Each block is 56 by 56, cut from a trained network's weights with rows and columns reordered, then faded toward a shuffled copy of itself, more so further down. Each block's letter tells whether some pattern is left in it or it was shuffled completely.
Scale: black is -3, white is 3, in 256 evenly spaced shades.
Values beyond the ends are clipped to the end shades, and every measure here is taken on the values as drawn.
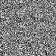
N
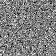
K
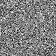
K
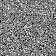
K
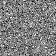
K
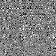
N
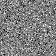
K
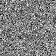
K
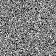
K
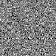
N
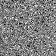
K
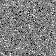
K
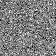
K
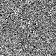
K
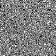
N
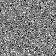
K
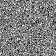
K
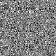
N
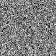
N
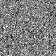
N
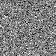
K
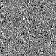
N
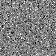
K
